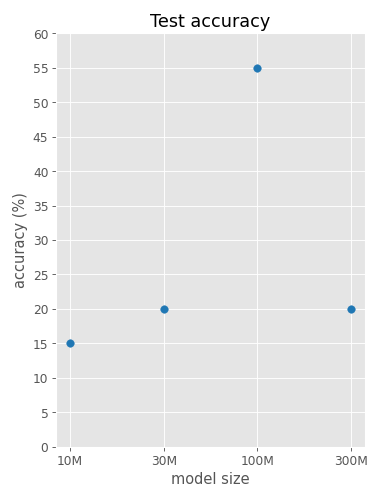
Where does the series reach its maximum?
100M
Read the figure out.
Title: Test accuracy
x-axis: model size, ticks 10M 30M 100M 300M
y-axis: accuracy (%), ticks 0 5 10 15 20 25 30 35 40 45 50 55 60
Values:
15 20 55 20
